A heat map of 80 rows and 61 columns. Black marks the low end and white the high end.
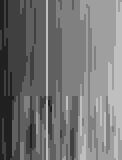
The top right is the smoothest part. The field climbs toward the right. Column 24 differs from the columns beside it. The top part is calmer, up to a seam about 60% of the way down. The grain runs up and down. The bottom middle is the roughest part.
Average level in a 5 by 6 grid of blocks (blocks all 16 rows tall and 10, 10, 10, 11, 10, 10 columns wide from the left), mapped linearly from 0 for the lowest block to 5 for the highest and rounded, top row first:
012345 | 012345 | 012345 | 022345 | 023244
